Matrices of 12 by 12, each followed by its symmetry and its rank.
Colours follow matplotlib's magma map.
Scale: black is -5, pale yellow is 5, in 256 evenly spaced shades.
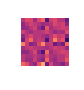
antisymmetric, rank two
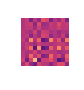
neither, rank two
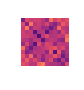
symmetric, full rank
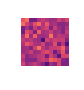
symmetric, full rank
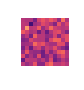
antisymmetric, full rank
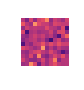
antisymmetric, full rank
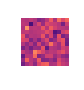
antisymmetric, full rank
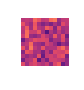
neither, full rank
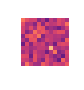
symmetric, full rank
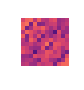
symmetric, full rank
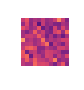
neither, full rank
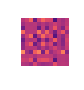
antisymmetric, rank two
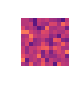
antisymmetric, full rank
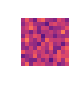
neither, full rank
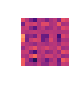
neither, rank two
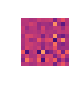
antisymmetric, rank two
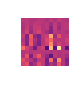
neither, rank two
